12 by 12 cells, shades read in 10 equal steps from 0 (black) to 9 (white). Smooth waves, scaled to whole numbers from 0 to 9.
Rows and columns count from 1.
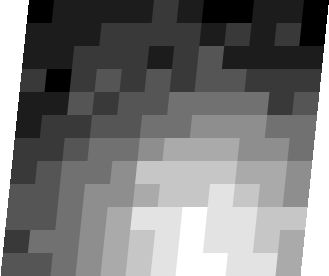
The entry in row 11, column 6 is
7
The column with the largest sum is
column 8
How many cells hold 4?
18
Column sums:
21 24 34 41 45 55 59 63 61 56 51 43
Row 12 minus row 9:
0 0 0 0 1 1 1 2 1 1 2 1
